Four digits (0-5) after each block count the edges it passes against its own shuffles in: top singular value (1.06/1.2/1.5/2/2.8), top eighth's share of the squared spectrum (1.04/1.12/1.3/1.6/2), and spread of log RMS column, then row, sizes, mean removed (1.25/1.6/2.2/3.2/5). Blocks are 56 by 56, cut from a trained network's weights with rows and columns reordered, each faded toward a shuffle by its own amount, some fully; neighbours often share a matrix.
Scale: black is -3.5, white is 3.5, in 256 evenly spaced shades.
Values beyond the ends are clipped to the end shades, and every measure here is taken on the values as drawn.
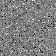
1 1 0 0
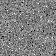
0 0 0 0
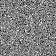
0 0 0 0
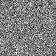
0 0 0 0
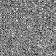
3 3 0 2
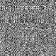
4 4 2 2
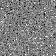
0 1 0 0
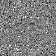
2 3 1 1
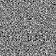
3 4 1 2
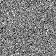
2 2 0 0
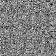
2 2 0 1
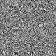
3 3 0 1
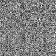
3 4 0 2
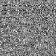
3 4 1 2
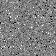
0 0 0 0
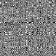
3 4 2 2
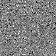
2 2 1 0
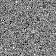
0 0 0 0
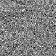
3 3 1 1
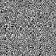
3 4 1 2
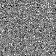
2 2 0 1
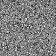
2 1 0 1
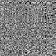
4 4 1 2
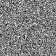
1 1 0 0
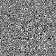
2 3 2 1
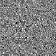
2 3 1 1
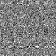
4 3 1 2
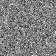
1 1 0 0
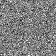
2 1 0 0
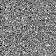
2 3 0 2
